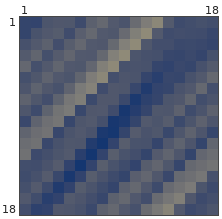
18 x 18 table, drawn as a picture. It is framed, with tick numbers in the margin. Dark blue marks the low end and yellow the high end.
Mirror symmetry: none. Odd rows or columns: none. Average level on the scale: 30%. Calmest part: top right. Grain: diagonal, up to the right. Ninth with the highest average: top middle.
